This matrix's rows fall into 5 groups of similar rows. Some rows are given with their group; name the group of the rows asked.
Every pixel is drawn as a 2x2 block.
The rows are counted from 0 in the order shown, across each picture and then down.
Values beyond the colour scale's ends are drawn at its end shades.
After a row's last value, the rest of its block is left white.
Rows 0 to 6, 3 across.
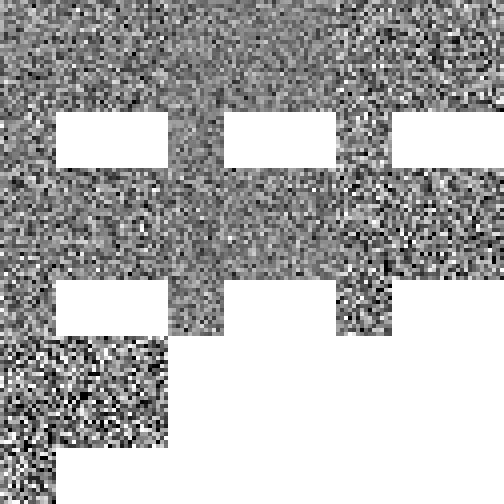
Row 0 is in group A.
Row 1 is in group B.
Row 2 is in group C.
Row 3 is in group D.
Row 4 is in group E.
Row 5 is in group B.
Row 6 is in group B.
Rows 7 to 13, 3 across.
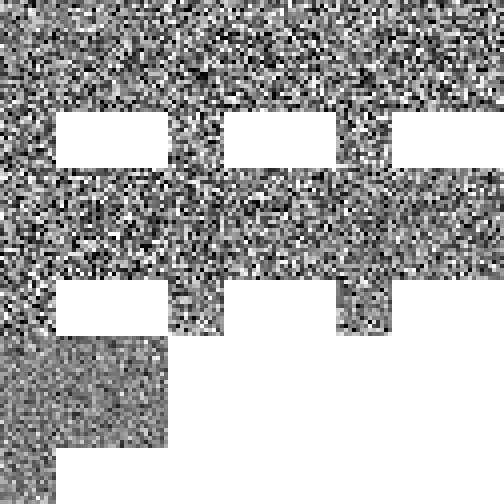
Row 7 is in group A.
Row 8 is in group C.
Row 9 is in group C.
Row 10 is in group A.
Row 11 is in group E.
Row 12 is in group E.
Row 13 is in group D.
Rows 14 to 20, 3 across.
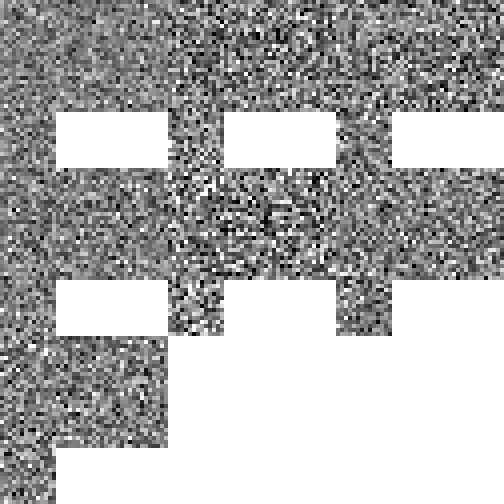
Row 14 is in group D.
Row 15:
E
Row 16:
A
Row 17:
E
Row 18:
C
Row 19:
B
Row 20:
D
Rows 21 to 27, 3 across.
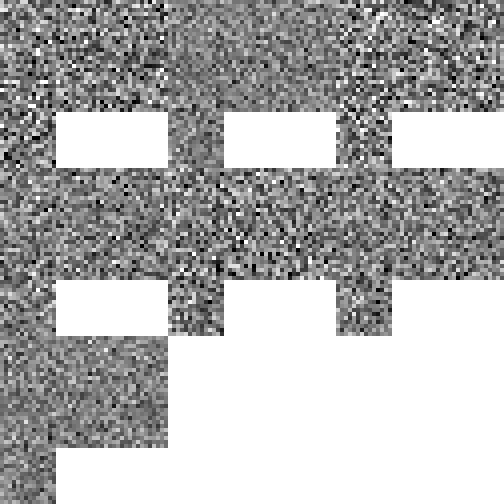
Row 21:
A
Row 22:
B
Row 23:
D
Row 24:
A
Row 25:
B
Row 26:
B
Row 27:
B
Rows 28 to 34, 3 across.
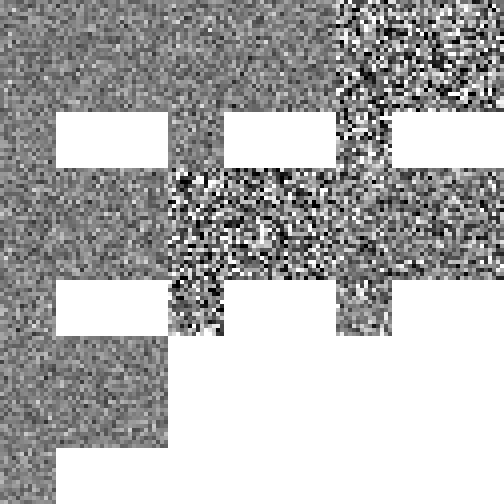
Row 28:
E
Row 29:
B
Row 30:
C
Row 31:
E
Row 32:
D
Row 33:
C
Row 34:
C
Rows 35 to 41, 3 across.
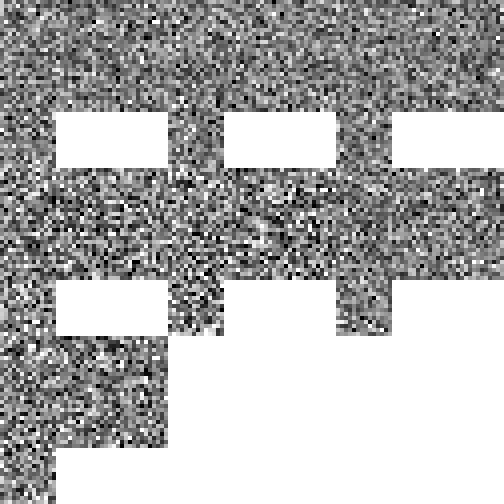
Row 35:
D
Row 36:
B
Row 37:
A
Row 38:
C
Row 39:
D
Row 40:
E
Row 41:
D
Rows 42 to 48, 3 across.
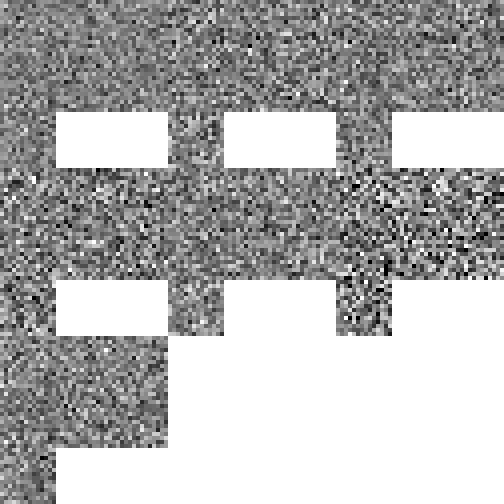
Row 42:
B
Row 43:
C
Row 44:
E
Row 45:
D
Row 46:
C
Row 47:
B
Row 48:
B
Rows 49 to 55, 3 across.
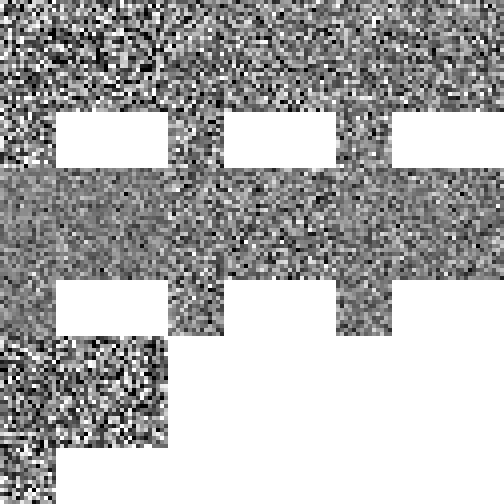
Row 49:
C
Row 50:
B
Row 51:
C
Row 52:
A
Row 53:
B
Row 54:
A
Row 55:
E
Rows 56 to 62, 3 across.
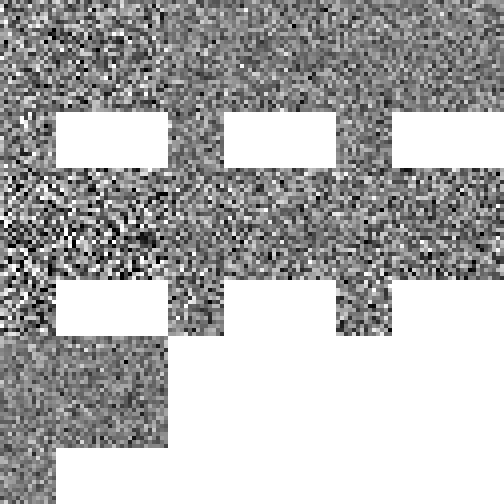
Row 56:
C
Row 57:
A
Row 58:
B
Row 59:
B
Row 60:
B
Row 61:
A
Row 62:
A
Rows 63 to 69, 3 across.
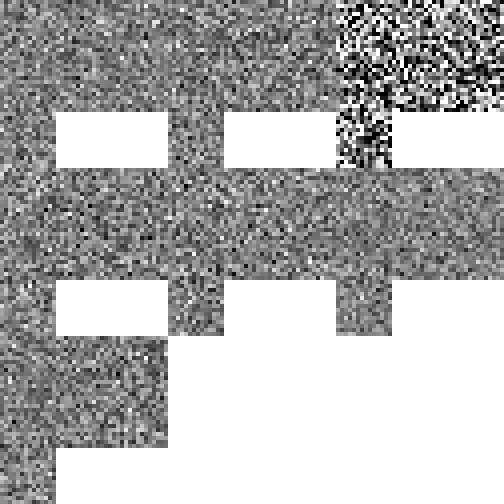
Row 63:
D
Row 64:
E
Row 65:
B
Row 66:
C
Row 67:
B
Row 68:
B
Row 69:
E
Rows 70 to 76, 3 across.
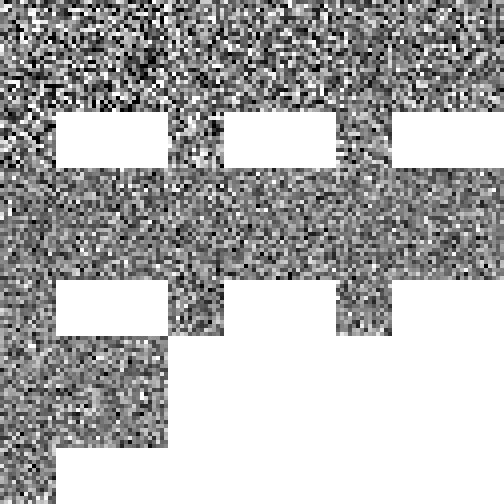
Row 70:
A
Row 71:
C
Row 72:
E
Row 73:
E
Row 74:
B
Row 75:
D
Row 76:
D
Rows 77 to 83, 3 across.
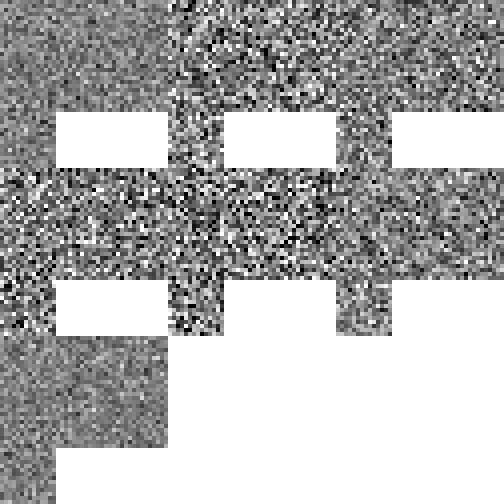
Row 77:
B
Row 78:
C
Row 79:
D
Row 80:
D
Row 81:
E
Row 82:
C
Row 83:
D
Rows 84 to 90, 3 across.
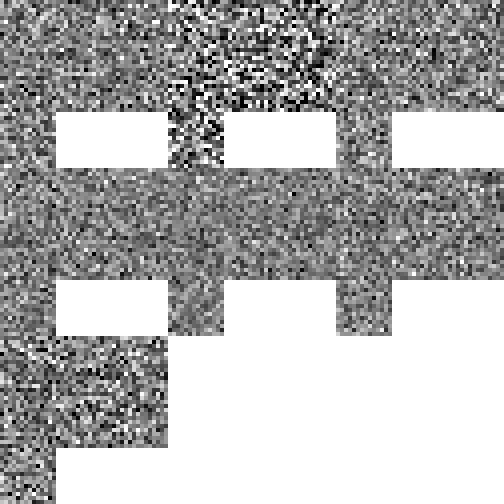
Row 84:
D
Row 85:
A
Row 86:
C
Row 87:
B
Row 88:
A
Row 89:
E
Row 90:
E
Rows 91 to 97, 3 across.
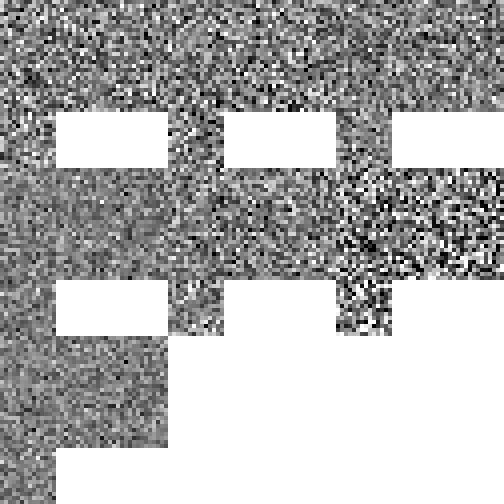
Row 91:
C
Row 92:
B
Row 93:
E
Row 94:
A
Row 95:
C
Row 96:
C
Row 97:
A
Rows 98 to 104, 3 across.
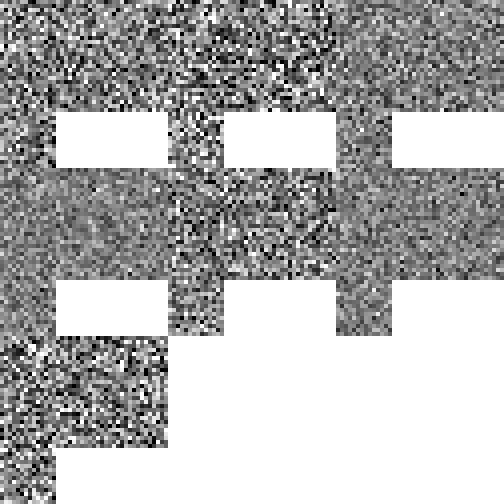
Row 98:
B
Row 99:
C
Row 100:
B
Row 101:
D
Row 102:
E
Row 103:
A
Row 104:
D
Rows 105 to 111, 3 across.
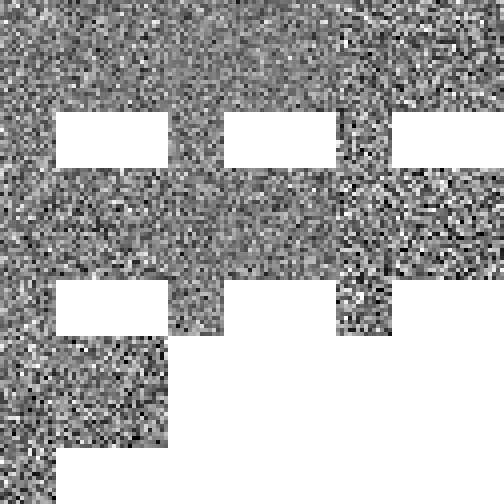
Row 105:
D
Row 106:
D
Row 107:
E
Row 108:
C
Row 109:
E
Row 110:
B
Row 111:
A
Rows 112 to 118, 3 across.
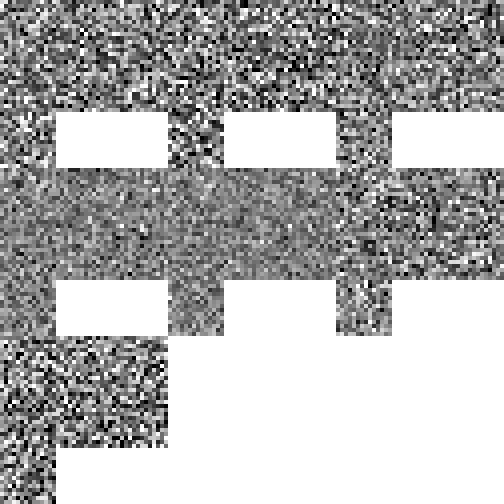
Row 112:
C
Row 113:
A
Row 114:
E
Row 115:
D
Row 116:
D
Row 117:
C
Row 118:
B
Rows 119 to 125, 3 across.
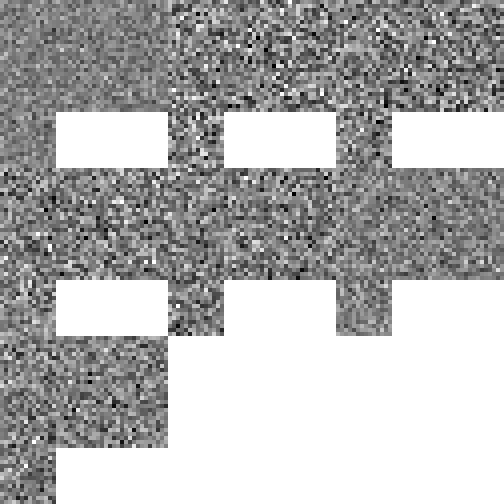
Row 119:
C
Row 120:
C
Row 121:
B
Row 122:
C
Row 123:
A
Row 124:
C
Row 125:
B
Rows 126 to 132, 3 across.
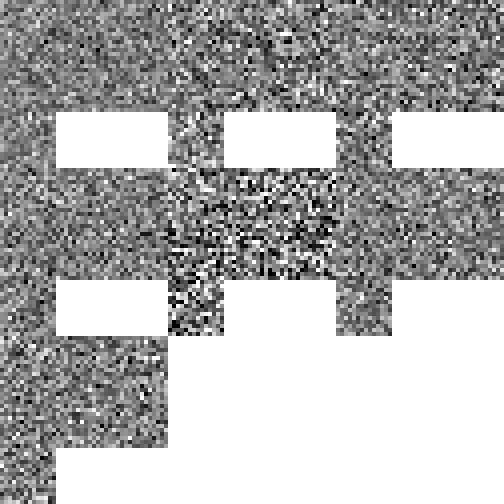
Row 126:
C
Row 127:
C
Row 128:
A
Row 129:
B
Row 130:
A
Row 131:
B
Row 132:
D
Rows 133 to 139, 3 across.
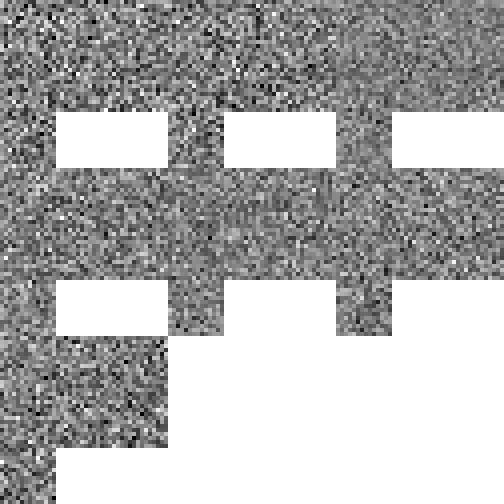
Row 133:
B
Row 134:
B
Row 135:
B
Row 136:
C
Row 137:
E
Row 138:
B
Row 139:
A
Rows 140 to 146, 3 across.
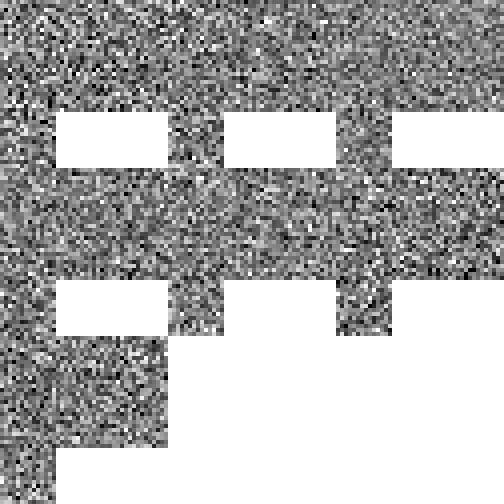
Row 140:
B
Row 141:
D
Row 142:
B
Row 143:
A
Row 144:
D
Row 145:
A
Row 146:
E
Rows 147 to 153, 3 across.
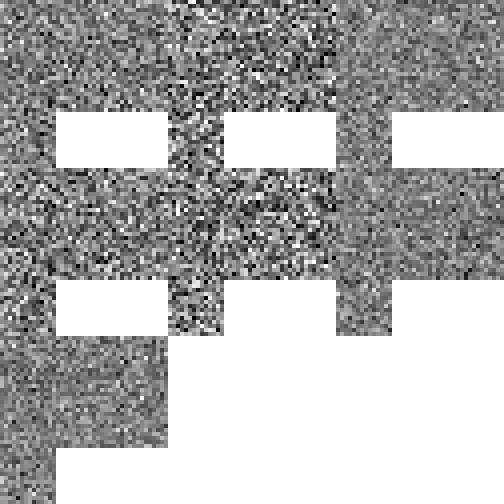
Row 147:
B
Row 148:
A
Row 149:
D
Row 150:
B
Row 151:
E
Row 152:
A
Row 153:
E
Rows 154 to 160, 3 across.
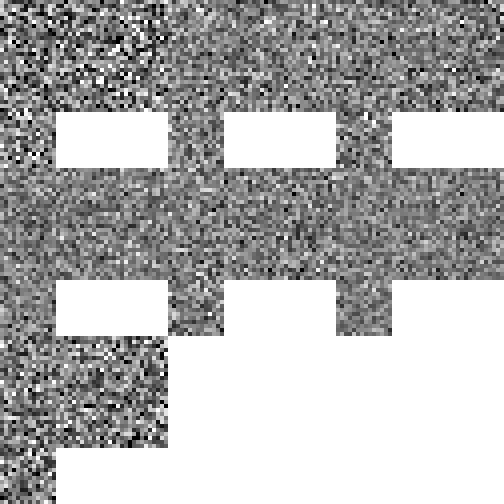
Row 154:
E
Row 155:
D
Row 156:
A
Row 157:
E
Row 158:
A
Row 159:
A
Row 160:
A
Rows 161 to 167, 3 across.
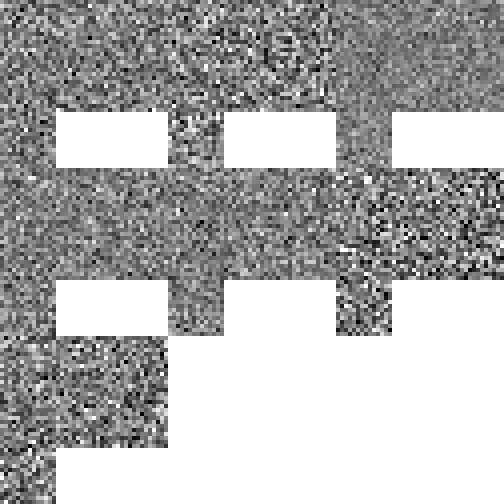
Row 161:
B
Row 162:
C
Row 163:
E
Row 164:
D
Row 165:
E
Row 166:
A
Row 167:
A
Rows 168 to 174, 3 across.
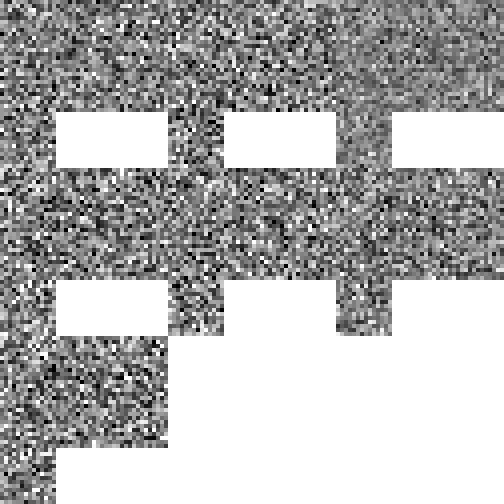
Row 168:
D
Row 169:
B
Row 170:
C
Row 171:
C
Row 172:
D
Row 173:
C
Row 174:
C
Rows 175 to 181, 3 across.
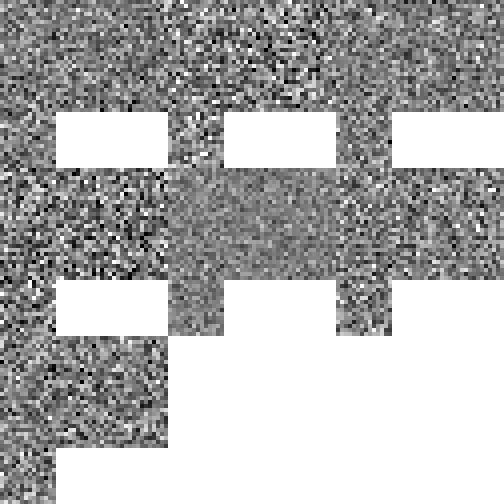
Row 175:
A
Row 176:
C
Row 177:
D
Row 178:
A
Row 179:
D
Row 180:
D
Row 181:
C
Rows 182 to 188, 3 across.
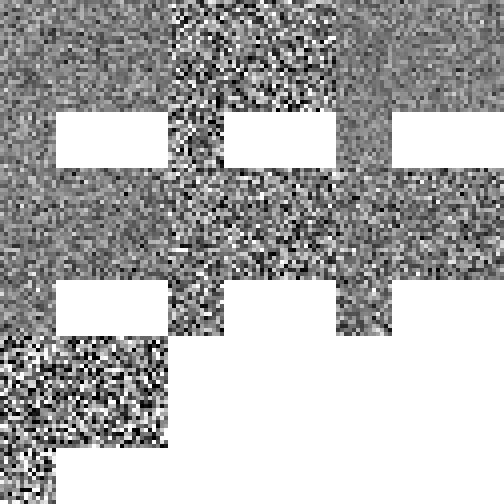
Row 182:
C
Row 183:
B
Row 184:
E
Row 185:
A
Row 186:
A
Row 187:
A
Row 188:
C
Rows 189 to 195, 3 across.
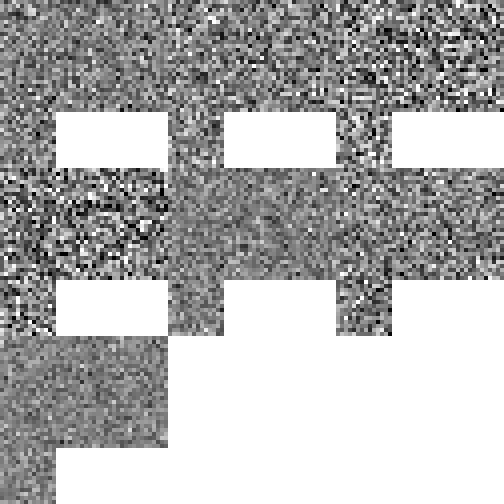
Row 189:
D
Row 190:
C
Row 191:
C
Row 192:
E
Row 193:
D
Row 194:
B
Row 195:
C
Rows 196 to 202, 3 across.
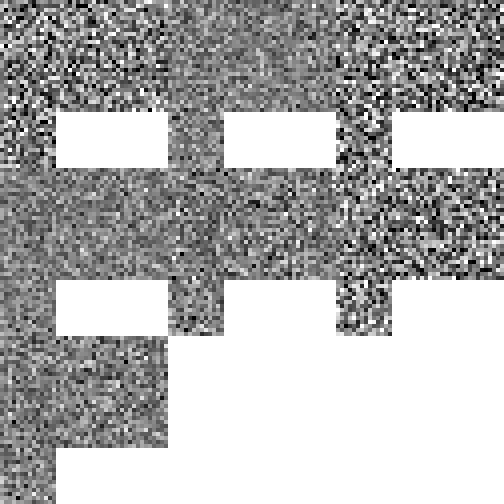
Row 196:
B
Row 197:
D
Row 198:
A
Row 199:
E
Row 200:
E
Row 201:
C
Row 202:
E
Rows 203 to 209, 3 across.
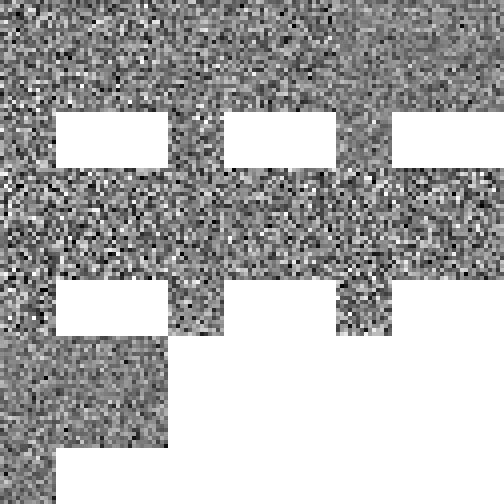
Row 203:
D
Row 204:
A
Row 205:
A
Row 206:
B
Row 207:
E
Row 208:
D
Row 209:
A
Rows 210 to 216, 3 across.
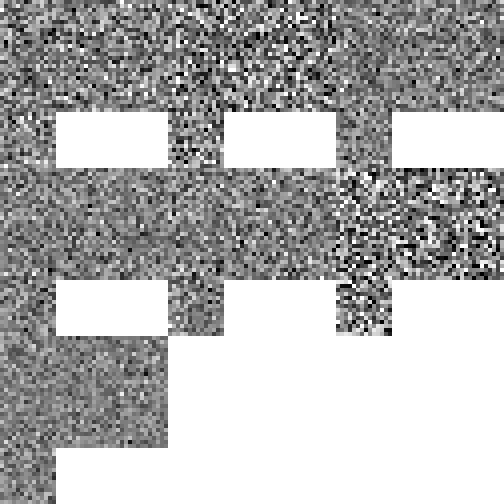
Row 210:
C
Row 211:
E
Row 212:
E
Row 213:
B
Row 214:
B
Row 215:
D
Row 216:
D
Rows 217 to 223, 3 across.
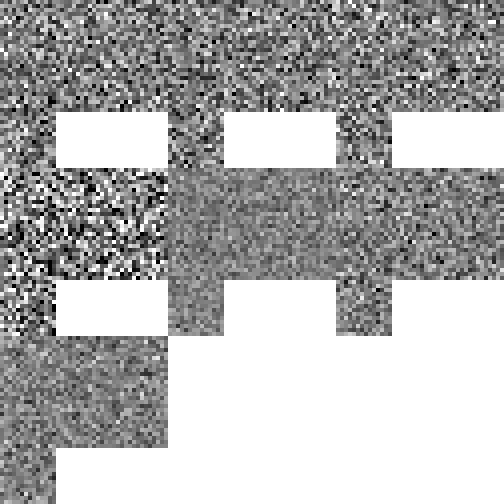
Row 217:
B
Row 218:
A
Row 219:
D
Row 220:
B
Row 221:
E
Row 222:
B
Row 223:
D
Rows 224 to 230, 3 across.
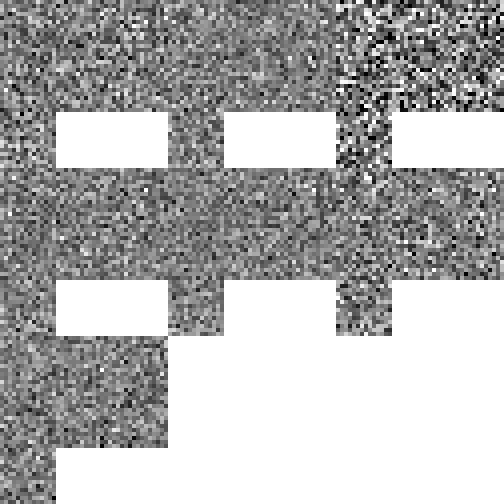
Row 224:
E
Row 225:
D
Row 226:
A
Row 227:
E
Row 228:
E
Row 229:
D
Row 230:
A
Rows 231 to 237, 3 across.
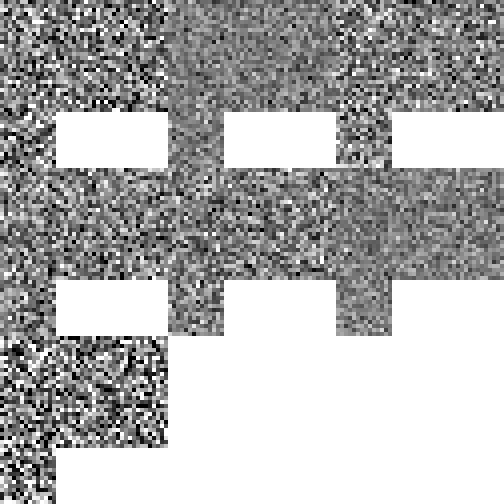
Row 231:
A
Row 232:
A
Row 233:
D
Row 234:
B
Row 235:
C
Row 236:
E
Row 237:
D
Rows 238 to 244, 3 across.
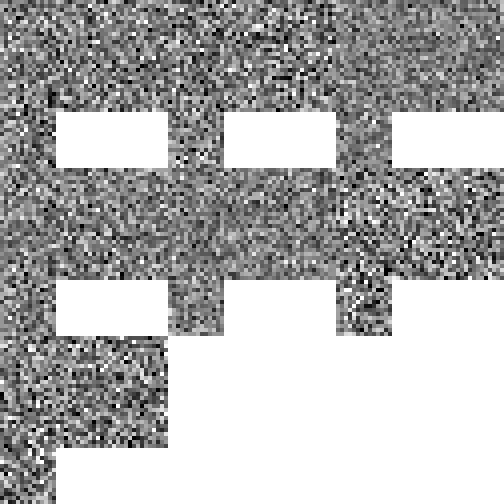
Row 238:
B
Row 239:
E
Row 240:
A
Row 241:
B
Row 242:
E
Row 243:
B
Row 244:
A
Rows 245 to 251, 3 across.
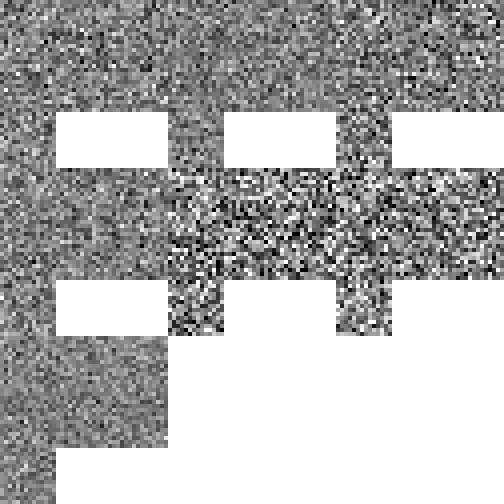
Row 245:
C
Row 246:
E
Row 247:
D
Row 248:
D
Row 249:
A
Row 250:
C
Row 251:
B
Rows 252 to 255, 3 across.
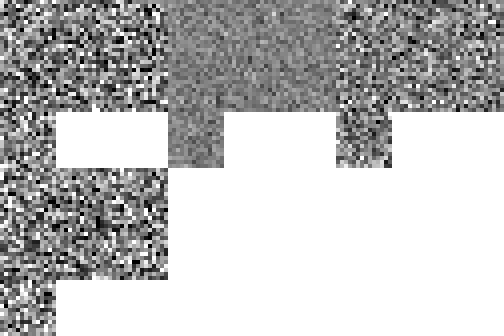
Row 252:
C
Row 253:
B
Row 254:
D
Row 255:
C
